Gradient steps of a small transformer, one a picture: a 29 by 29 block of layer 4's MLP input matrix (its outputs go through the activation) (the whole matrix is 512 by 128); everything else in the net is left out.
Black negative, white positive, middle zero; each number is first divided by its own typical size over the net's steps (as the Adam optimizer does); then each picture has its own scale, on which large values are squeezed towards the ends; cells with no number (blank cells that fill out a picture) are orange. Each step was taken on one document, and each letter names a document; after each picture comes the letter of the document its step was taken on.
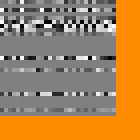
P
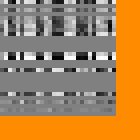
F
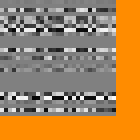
P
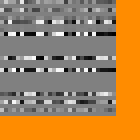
P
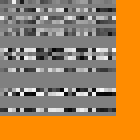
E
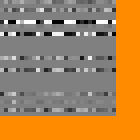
F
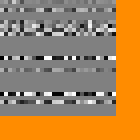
F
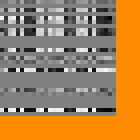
E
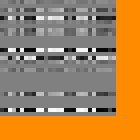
E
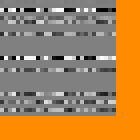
P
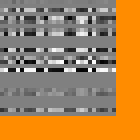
E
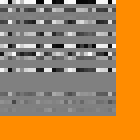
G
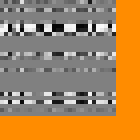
P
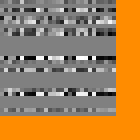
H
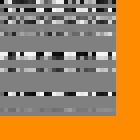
G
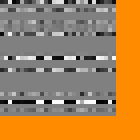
G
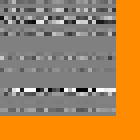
H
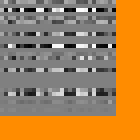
H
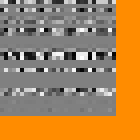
H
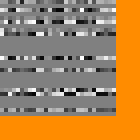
H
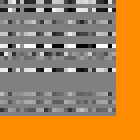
G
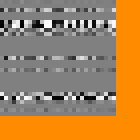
F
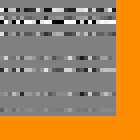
F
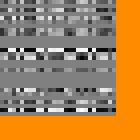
E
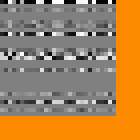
G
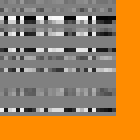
E
